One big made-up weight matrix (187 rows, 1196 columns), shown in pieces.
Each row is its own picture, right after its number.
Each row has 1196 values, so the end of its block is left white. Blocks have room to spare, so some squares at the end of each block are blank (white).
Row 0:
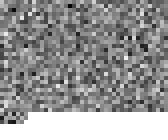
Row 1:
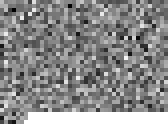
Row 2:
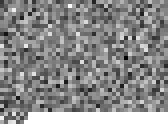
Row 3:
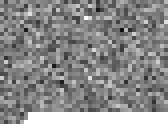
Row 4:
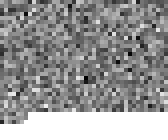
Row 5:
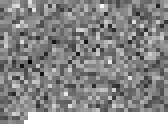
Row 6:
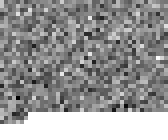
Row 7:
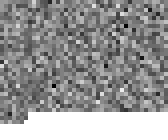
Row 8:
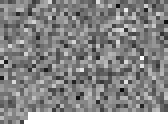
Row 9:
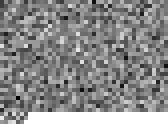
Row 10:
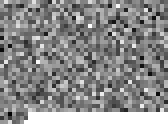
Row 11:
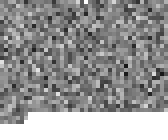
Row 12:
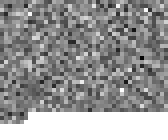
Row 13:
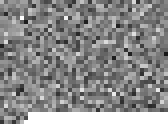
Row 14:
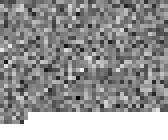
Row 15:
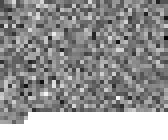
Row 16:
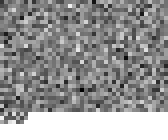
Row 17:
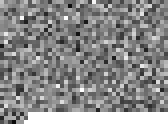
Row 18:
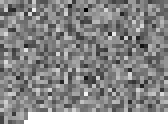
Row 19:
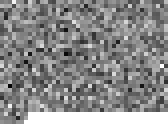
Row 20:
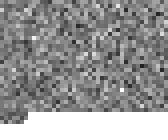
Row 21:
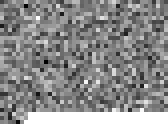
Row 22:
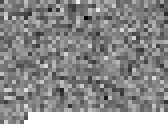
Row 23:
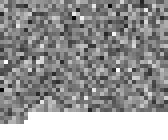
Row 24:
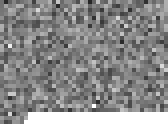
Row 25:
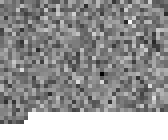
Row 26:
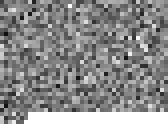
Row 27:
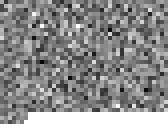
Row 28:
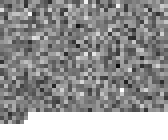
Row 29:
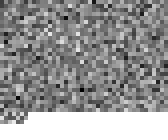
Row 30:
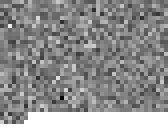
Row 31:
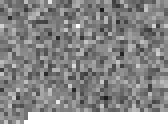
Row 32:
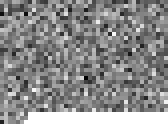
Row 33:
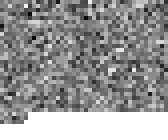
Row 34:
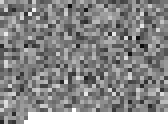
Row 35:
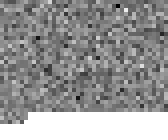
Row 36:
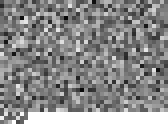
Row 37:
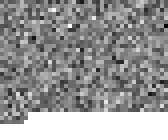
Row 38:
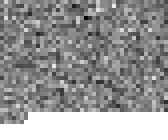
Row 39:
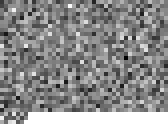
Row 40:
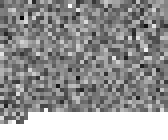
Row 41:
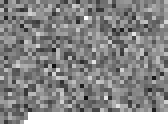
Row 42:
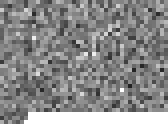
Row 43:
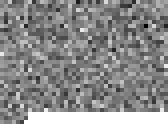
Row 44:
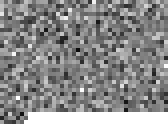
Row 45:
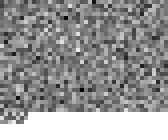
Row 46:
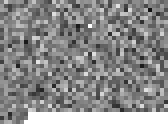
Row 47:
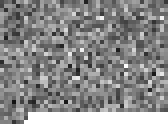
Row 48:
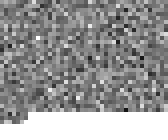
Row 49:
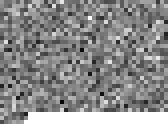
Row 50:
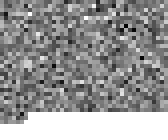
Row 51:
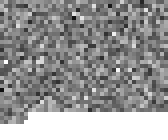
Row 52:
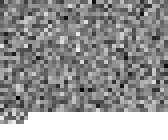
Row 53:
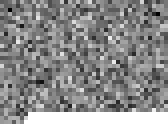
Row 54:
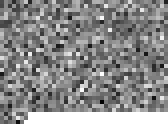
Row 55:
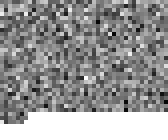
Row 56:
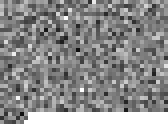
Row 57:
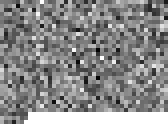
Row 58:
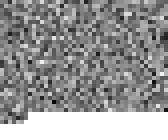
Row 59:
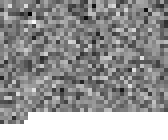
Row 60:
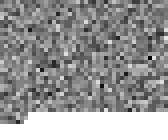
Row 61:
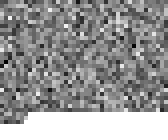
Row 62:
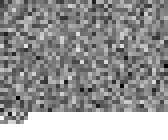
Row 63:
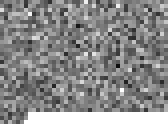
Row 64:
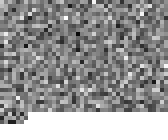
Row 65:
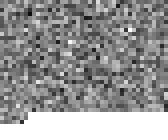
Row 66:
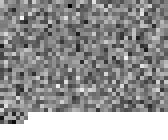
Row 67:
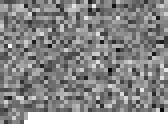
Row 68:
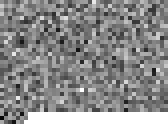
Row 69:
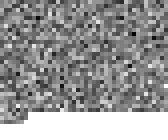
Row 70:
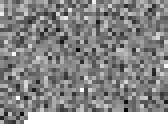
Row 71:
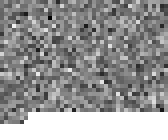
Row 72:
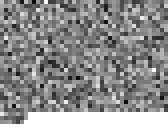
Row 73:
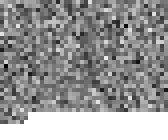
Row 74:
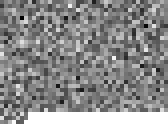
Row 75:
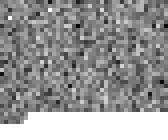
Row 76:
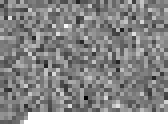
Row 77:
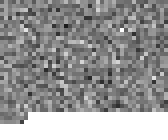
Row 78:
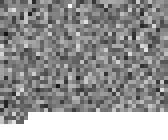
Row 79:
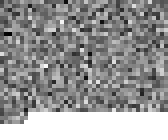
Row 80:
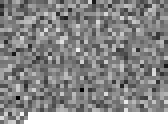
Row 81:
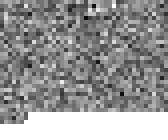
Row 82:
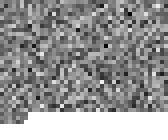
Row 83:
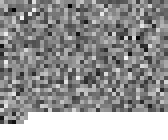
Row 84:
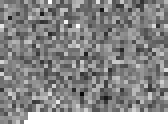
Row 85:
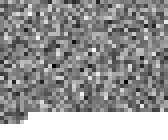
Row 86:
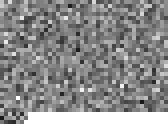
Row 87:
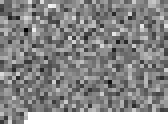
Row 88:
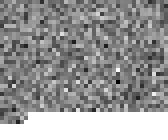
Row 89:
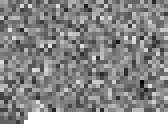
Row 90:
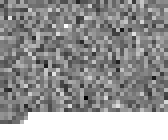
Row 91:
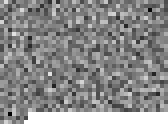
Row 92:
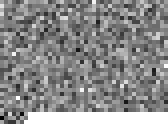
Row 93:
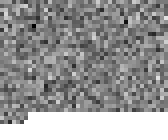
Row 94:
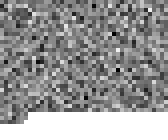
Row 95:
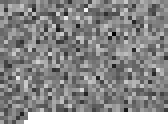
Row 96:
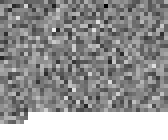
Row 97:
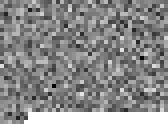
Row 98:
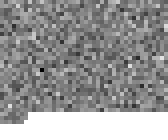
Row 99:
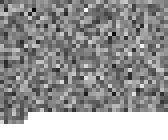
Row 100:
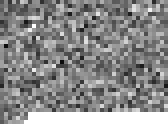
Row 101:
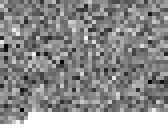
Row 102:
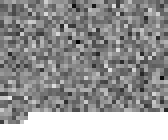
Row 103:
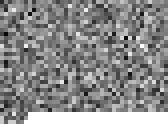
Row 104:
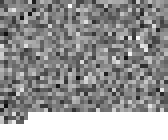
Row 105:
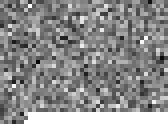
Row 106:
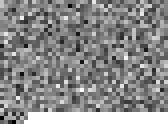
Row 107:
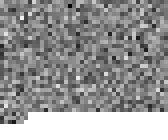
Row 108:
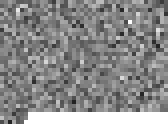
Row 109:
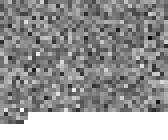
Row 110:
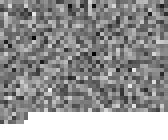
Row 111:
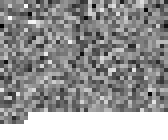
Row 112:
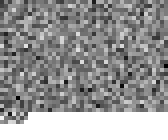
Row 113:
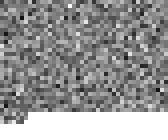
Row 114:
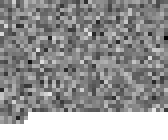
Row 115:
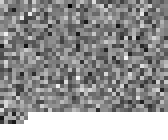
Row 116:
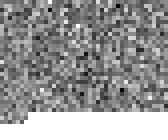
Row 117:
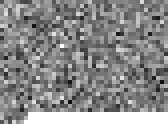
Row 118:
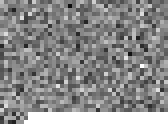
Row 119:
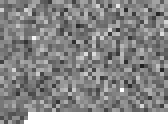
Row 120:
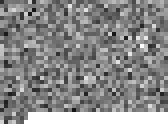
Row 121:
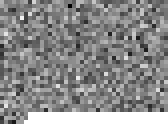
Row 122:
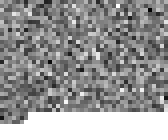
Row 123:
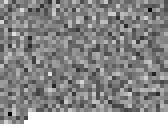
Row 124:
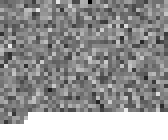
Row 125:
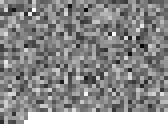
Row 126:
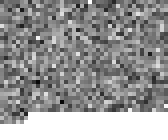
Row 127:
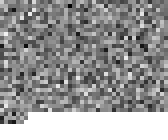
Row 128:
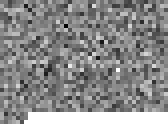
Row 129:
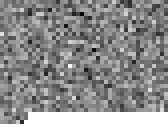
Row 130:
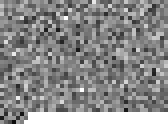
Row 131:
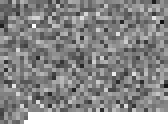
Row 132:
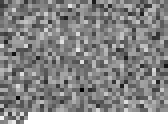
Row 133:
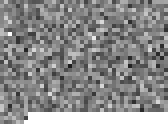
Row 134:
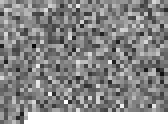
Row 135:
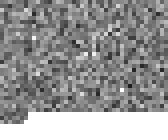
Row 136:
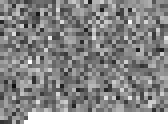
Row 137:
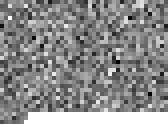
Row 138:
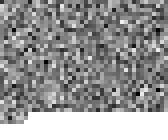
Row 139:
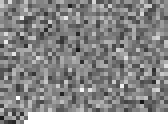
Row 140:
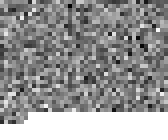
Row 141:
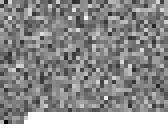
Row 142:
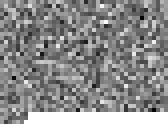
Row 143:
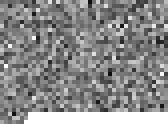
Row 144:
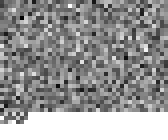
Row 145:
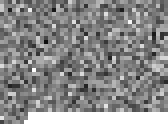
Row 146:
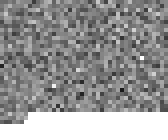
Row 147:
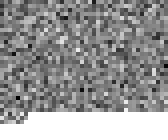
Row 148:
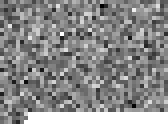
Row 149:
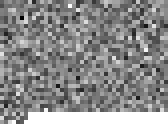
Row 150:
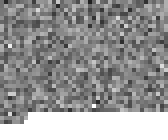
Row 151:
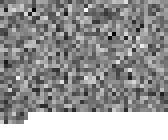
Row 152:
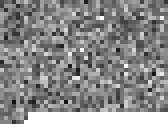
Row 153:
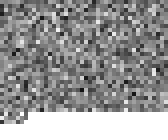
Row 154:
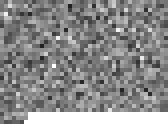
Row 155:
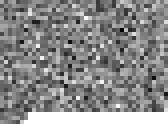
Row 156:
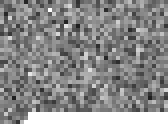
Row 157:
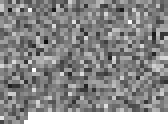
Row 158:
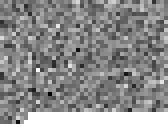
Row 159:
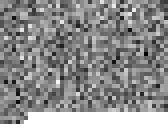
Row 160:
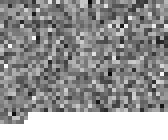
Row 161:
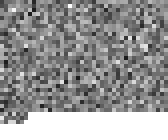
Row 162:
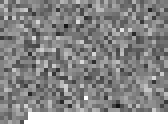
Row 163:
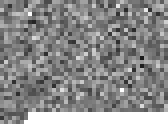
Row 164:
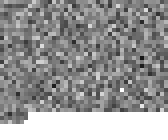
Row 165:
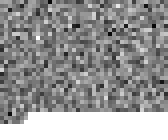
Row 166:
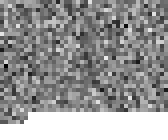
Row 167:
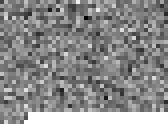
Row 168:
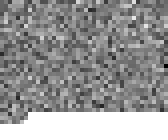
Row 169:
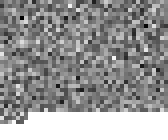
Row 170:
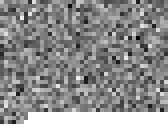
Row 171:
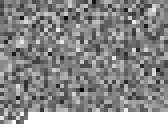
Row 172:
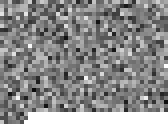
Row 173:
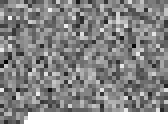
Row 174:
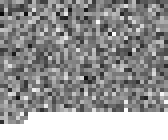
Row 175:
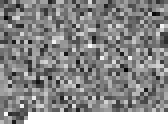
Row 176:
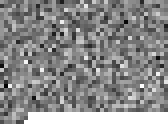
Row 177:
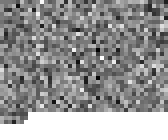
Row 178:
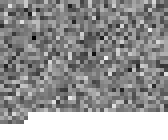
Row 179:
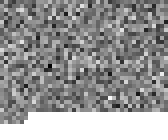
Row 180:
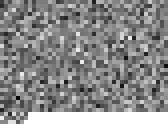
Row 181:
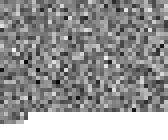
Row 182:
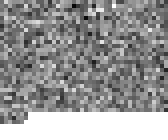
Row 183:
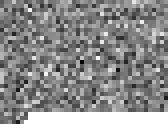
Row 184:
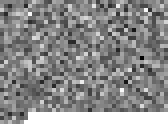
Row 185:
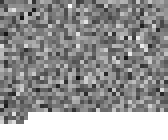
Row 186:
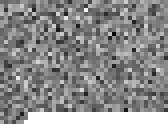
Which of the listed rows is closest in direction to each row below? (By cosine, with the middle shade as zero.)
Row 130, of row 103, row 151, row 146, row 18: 151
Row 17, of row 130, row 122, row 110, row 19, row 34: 130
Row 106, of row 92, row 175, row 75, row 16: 92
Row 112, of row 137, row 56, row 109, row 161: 161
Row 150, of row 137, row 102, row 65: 65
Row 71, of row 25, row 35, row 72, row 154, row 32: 25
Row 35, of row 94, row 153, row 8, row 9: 8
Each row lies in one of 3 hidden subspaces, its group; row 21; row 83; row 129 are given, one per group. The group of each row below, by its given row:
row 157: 21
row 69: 21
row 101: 21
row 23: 129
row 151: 83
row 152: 21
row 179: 129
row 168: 83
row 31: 129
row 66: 83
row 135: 129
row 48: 129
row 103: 83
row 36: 83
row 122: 129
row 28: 129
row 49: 21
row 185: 83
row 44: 83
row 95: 83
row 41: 129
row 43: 83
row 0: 83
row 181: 21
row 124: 129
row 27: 129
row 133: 21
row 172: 83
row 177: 21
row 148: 21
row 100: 21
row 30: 21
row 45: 83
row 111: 129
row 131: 21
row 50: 129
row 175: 21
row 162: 129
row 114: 21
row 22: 129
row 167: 129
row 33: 129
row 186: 83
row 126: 21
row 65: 129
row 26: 83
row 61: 129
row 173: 129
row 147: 83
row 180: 83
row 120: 83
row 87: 21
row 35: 129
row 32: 83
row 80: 83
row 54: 21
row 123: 129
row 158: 21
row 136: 21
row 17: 83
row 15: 21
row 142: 21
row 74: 83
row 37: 129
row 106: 83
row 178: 129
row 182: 129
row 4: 83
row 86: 83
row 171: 83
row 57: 21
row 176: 21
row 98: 21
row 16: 83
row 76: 129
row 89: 21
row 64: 83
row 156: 129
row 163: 129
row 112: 83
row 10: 129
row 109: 21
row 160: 129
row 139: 83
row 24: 129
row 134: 21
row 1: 83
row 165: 129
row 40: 83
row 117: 21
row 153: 83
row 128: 129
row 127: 83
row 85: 129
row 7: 129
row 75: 129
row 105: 21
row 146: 129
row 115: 83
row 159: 21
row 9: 83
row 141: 129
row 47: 21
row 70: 83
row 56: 83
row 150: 129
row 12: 129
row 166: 129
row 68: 83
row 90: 129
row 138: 21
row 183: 129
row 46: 129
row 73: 129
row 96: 21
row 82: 21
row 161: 83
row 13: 83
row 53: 21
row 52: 83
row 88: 21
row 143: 129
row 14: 129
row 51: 129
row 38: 129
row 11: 21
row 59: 129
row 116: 129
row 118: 83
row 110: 129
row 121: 83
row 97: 129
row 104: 83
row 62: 83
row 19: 21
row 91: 129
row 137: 129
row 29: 83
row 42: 129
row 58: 21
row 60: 21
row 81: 129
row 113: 83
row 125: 83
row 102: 129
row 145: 21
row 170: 83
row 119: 129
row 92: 83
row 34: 83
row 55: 83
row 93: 21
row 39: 83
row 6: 21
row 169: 83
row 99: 83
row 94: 129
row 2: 83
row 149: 83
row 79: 21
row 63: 129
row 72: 21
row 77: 129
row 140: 83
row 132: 83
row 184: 129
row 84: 129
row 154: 129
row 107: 83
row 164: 129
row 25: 21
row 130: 83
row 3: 129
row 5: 21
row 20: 129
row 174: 83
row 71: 21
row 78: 83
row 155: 129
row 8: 129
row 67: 129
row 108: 21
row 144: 83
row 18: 83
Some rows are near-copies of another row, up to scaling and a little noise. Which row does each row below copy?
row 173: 61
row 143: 160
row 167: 22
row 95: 186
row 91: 123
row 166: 73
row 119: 20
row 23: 51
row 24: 150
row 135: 42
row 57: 177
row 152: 47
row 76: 90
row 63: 28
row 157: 145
